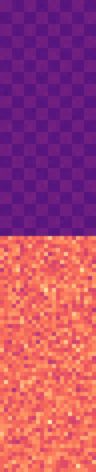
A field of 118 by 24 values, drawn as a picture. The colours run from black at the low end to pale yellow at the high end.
The table splits into 2 rows of 1 panel. Panel 1,1: low, checkered, faint in contrast. Panel 2,1: high, fine-grained.
